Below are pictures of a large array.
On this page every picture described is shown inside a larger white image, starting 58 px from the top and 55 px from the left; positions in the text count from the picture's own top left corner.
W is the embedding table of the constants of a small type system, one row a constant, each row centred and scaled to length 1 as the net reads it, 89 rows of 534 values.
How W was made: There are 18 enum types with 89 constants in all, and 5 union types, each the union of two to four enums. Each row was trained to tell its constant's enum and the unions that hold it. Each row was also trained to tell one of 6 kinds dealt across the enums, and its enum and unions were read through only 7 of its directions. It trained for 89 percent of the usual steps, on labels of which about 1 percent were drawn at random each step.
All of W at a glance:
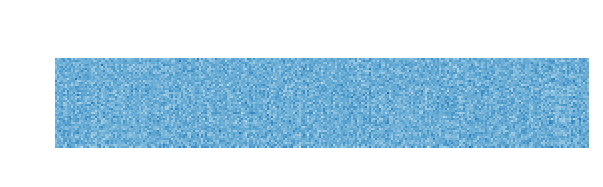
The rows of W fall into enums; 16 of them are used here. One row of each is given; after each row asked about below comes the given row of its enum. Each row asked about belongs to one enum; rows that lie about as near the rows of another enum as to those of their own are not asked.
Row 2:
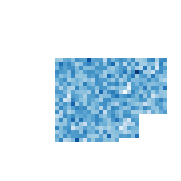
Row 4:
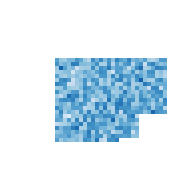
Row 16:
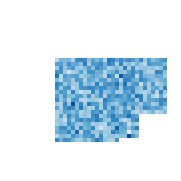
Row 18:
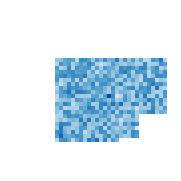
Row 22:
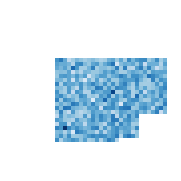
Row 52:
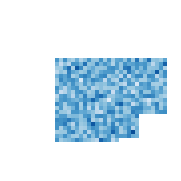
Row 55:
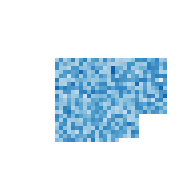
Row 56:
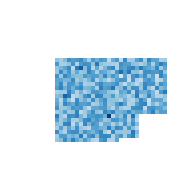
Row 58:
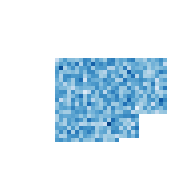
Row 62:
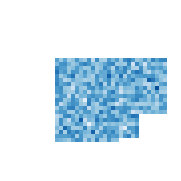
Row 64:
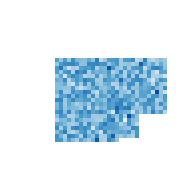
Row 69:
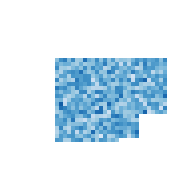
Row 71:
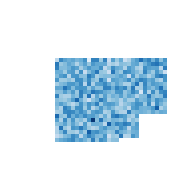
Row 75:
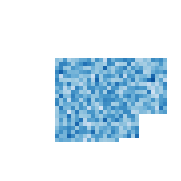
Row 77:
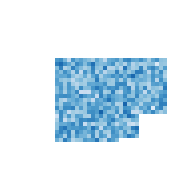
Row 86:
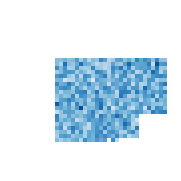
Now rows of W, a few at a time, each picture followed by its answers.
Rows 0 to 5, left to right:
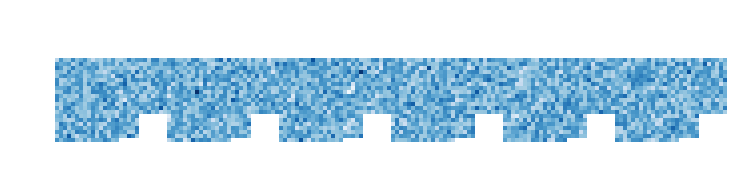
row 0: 55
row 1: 77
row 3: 62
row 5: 69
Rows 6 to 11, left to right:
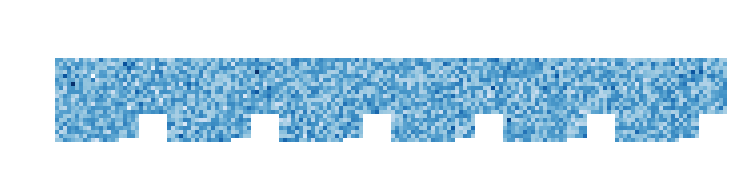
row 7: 52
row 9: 56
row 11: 22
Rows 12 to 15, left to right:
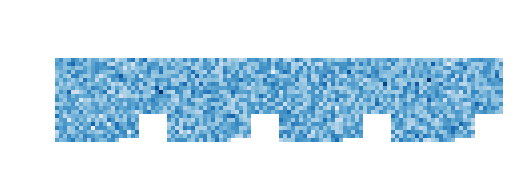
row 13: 55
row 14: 62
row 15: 55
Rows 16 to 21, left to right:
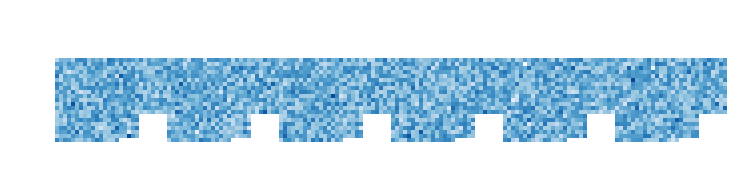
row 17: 18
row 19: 52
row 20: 2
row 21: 69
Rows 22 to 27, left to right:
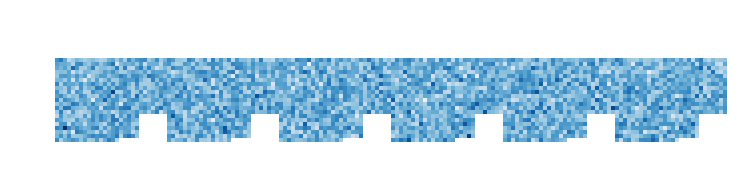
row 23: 4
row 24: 77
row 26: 69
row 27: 22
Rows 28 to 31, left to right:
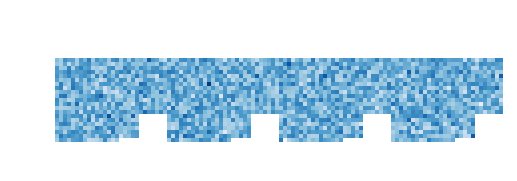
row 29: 75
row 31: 2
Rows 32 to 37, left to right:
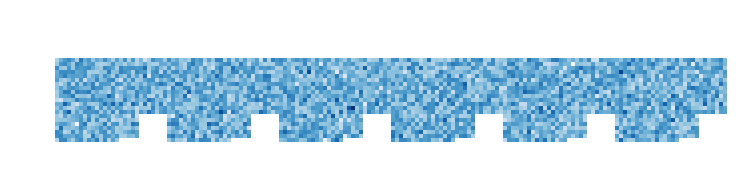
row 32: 18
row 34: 77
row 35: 22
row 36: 18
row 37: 75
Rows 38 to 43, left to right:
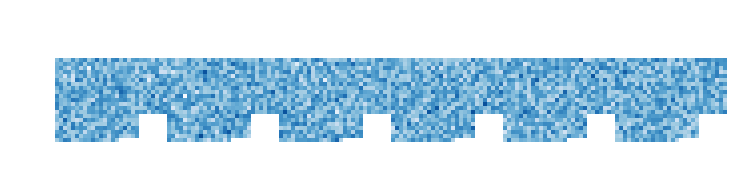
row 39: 4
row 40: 62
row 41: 22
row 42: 2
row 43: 56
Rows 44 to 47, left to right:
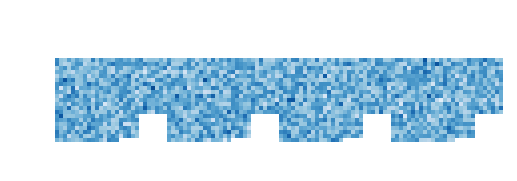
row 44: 4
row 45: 4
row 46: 55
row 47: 69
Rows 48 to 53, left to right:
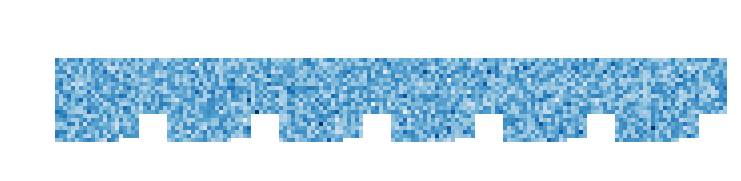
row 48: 77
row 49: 77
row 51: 75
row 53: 55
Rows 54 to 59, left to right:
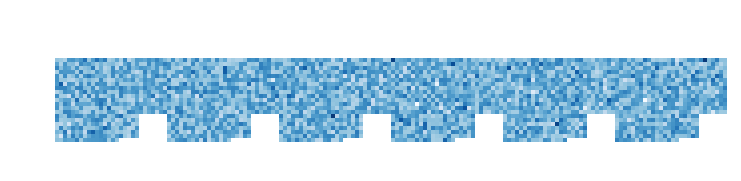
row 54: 56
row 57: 64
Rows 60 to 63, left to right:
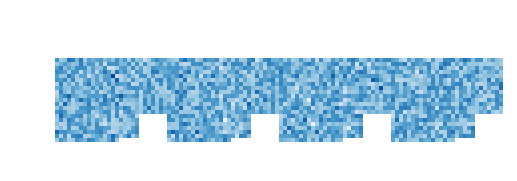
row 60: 75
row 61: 56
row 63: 77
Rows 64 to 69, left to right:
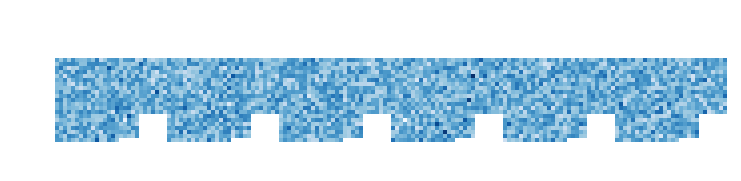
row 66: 18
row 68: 52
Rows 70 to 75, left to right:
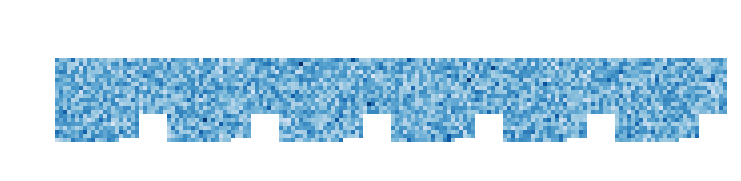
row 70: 62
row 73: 62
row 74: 18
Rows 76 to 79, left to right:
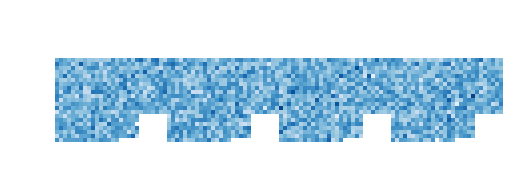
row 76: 55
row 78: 71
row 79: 22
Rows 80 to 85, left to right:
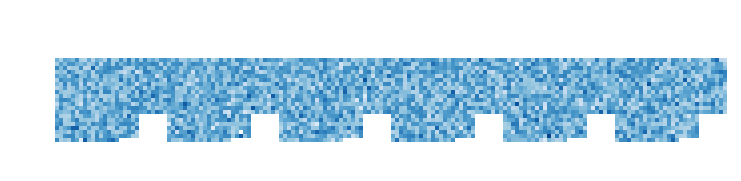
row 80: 52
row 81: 62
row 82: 75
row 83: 2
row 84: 75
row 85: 18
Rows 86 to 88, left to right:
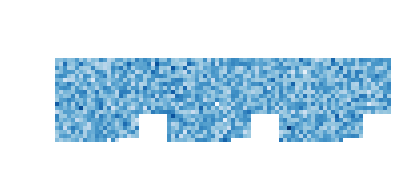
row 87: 4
